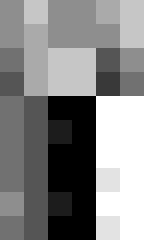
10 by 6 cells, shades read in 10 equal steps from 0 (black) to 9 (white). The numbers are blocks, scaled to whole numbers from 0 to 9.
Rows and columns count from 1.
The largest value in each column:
5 7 7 7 9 9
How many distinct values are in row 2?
3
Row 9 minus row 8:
1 0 1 0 1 0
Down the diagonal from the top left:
5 6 7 7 9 9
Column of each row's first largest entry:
2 6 3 3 5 5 5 6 5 6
